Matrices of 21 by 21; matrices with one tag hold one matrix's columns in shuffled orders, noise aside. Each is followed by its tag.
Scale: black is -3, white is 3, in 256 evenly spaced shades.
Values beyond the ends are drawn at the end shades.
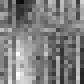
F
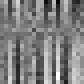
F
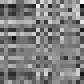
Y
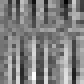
F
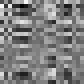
Y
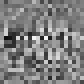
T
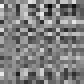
Y
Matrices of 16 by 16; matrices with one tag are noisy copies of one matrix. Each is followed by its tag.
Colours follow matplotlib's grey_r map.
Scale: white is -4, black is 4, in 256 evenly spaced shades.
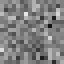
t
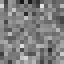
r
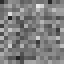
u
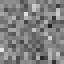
t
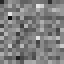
u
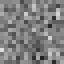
t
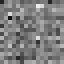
u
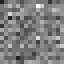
u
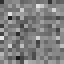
u
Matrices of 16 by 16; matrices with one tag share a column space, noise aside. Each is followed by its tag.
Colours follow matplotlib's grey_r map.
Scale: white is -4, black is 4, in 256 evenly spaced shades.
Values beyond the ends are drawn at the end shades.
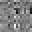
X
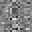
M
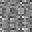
M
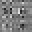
X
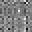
M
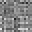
M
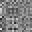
M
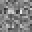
X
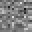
X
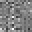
M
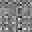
M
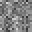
M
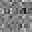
X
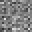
M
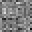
M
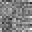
M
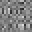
X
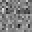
X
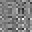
M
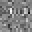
X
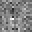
M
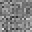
M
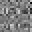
X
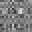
X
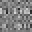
X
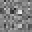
X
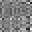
M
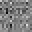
X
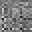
M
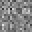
X
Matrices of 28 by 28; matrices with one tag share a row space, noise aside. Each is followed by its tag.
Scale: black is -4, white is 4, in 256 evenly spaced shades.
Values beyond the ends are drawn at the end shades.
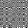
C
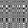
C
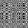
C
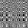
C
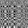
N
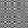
N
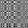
N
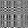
N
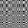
C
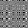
C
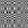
N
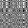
C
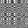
N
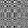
N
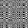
C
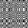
C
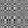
N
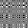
C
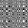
C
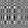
N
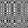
N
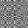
N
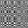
N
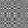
N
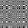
C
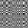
C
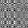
N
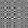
N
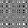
C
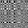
N
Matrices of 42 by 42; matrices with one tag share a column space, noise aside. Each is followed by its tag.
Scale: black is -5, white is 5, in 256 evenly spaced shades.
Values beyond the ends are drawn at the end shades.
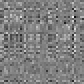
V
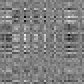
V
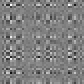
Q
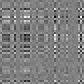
V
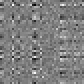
Q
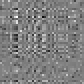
V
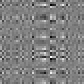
Q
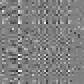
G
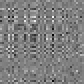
V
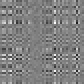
G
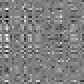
V
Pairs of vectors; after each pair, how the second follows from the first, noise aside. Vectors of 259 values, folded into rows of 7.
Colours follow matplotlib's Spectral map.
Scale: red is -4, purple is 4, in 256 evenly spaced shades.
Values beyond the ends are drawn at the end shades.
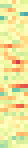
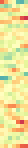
wrapped around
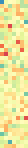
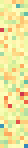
reversed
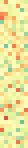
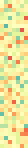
reversed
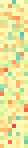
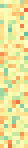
wrapped around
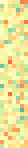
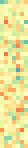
wrapped around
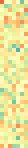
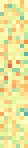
wrapped around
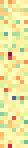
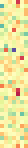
reversed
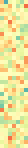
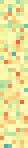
wrapped around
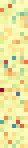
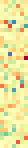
reversed
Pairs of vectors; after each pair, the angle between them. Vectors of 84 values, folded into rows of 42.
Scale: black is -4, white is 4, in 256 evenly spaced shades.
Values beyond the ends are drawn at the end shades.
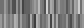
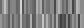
partly aligned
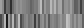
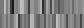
orthogonal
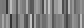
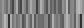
partly opposed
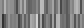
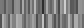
partly opposed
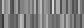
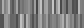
nearly parallel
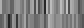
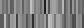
partly aligned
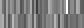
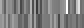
nearly parallel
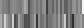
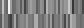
partly opposed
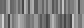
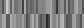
partly aligned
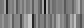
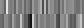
nearly opposite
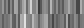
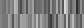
partly aligned
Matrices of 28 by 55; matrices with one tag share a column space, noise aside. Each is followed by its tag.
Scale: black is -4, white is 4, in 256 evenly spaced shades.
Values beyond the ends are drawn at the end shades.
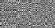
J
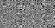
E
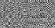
J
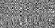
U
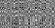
U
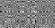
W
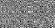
W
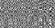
U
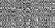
U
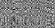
U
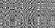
U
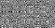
W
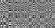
J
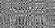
U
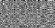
E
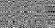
W
